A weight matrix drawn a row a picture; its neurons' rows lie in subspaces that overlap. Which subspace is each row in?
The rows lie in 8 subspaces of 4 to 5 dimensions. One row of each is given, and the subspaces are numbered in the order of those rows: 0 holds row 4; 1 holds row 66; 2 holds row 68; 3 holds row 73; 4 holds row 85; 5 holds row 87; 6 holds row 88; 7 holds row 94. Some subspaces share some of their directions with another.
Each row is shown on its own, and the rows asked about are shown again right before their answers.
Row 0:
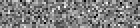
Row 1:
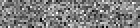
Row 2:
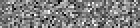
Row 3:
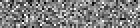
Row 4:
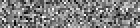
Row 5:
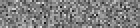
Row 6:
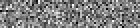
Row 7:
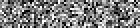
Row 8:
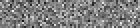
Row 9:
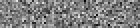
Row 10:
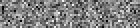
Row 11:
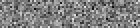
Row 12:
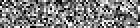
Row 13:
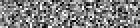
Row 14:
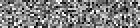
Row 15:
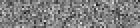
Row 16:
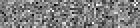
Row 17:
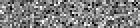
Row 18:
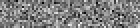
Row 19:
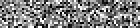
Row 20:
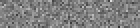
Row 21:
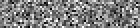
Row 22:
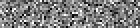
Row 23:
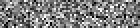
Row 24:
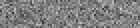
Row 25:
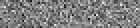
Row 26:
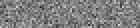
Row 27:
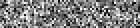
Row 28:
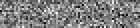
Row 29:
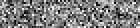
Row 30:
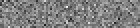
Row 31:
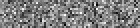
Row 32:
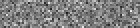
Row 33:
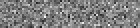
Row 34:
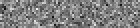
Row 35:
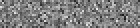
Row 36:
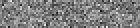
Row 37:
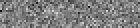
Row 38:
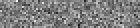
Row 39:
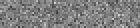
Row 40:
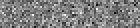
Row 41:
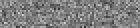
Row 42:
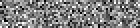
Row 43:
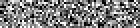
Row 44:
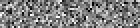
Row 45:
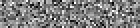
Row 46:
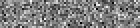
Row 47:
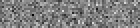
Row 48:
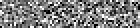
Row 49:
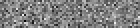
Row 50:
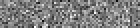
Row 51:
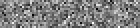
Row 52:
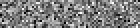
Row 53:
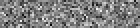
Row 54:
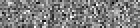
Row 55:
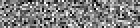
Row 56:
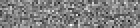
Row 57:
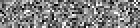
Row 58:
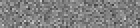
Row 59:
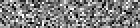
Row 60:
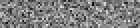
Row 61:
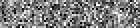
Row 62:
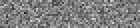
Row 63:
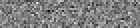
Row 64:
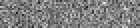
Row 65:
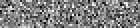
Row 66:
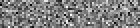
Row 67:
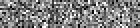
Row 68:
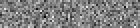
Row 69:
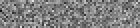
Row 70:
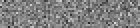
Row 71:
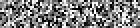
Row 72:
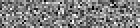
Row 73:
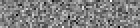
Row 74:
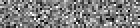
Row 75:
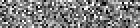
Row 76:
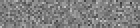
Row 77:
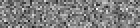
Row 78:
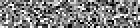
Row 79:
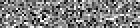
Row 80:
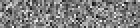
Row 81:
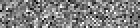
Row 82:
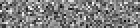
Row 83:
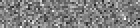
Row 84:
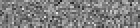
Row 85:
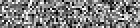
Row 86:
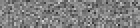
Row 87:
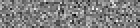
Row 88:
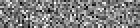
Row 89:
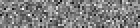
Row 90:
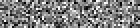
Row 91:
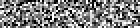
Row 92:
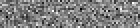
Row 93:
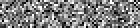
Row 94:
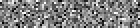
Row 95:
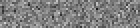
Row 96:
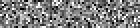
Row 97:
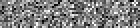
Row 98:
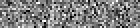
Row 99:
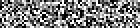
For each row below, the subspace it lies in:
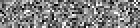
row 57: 1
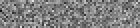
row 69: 0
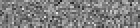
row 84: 3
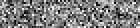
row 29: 0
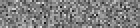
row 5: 7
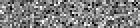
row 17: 2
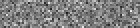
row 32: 4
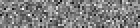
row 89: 3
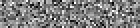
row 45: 3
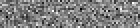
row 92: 0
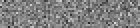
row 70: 1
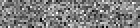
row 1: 3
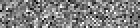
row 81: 6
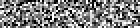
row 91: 4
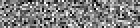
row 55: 4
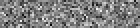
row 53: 6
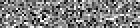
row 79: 5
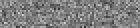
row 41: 0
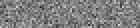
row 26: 7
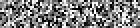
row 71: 6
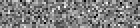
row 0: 2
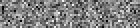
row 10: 4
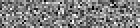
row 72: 5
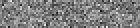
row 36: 3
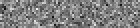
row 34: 2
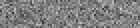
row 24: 0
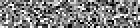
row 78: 3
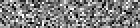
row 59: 0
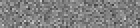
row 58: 5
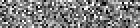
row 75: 1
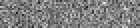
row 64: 1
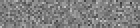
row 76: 7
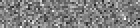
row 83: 5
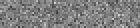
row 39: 2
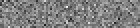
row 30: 1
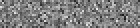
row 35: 5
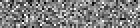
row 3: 7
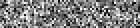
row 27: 0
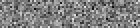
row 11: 5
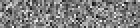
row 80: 6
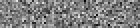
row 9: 2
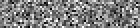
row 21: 4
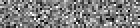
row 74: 5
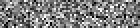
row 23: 6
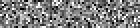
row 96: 3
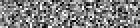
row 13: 3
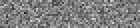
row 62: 3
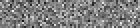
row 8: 7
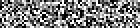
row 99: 5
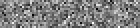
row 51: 3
